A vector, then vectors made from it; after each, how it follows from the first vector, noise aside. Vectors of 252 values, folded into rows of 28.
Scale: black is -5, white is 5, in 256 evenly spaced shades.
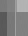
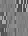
sign-scrambled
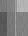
copied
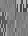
sign-scrambled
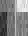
scaled up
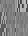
sign-scrambled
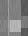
wrapped around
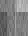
copied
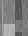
wrapped around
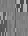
sign-scrambled
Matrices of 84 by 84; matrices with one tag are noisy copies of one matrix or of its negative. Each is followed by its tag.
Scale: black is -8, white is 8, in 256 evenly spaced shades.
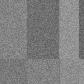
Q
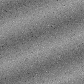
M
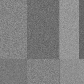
Q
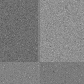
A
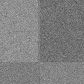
A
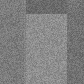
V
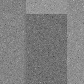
V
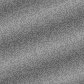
M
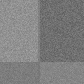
A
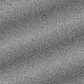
M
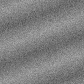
M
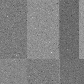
Q
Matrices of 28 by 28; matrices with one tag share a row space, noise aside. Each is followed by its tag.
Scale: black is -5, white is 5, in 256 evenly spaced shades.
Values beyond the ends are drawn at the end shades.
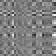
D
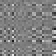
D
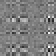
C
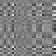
D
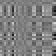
D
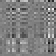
C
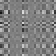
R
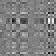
C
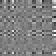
D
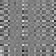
R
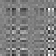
C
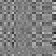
D
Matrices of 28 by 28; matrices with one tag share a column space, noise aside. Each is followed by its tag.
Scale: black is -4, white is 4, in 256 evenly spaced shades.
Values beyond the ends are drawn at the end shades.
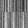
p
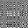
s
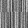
p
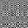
s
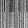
p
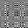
s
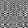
s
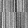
p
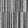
p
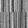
p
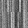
p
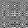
s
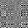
s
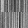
p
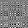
s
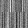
p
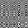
s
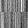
p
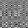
s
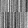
p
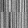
p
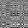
s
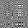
s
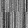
p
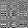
s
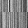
p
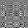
s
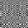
s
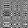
s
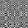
s
